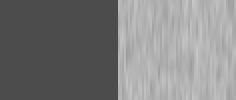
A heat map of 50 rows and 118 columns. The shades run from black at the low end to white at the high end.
It is made of 1 by 2 panels. Panel 1,1: low, flat. Panel 1,2: high, streaked downward, faint in contrast.
